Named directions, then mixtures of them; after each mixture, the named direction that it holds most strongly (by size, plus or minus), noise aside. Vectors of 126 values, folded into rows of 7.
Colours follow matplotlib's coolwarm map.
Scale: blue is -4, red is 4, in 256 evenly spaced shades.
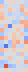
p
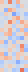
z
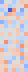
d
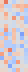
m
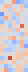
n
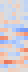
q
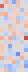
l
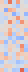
z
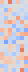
z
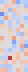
n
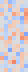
l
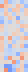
l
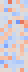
z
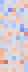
d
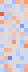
n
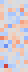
p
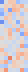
n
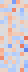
l
